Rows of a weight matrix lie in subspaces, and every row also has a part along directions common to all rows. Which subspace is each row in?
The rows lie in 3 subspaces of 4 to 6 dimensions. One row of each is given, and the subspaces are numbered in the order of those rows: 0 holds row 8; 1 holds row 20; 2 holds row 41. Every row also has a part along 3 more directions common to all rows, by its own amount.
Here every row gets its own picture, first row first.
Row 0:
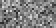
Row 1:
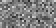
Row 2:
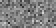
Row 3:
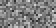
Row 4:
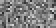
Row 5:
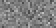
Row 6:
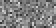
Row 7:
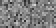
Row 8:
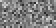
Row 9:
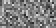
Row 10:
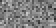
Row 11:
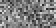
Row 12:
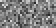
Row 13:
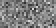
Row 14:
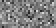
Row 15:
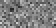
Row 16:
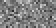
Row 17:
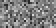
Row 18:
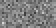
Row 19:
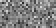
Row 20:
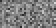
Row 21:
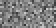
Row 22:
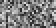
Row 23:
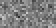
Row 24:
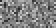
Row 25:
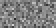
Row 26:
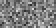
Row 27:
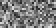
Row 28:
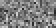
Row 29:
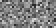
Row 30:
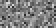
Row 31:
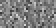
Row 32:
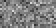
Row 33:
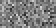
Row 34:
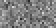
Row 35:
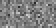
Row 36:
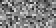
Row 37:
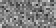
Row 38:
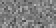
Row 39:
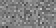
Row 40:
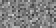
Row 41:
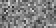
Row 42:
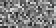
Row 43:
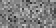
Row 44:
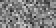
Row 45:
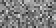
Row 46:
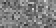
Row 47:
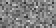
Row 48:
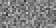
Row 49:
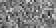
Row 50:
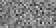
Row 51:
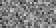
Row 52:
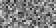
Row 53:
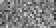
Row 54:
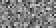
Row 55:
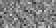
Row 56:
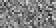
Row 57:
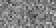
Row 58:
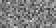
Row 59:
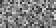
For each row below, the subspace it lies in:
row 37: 1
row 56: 0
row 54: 2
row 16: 0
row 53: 1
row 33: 1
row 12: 0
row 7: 2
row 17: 2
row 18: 1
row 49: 0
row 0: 0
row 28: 0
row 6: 0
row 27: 0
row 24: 0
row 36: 0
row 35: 1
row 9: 1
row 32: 0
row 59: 1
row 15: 0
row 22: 1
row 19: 0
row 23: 0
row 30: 2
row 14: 2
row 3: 2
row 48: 2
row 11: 1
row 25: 1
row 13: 1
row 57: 1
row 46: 0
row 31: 1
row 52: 2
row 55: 1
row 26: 1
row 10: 0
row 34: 2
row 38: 2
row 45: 0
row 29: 2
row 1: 2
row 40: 2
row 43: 2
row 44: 0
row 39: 1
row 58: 2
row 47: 1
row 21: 1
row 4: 1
